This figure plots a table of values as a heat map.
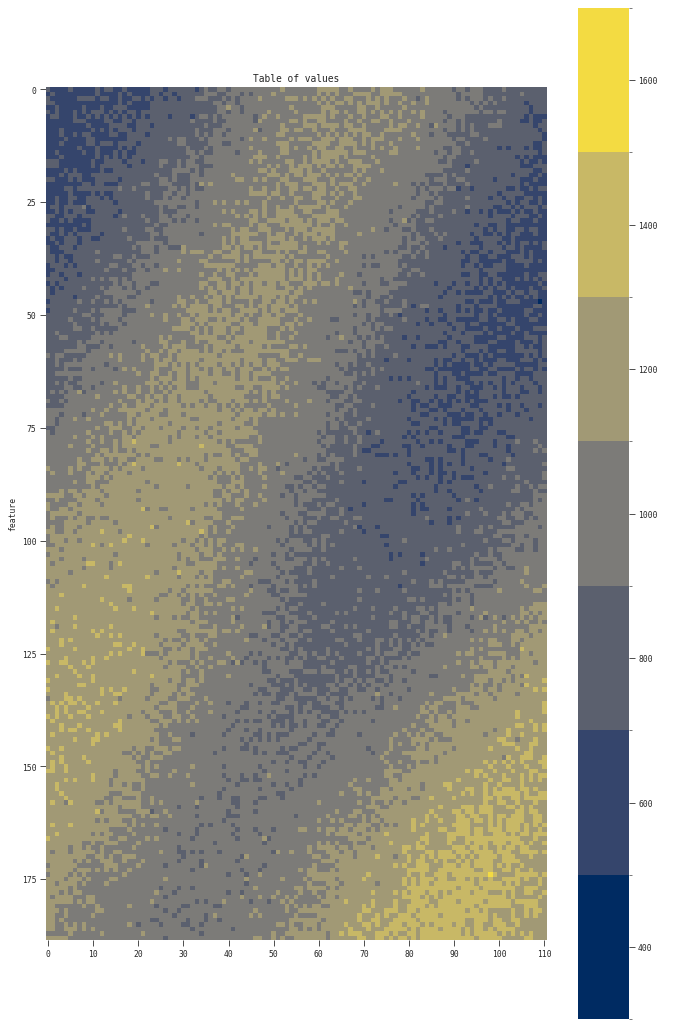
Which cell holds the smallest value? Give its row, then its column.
47, 109
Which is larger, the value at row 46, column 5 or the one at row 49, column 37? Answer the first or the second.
the second
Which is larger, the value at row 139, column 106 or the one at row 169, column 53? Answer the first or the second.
the first
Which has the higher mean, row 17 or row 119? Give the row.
119
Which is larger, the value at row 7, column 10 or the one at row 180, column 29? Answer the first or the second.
the second
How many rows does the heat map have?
189
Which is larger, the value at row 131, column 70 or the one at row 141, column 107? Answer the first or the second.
the second
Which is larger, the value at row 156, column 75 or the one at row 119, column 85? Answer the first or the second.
the first
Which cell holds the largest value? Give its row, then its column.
174, 98
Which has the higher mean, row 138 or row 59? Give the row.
138
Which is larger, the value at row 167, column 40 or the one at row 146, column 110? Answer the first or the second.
the second
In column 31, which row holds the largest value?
96
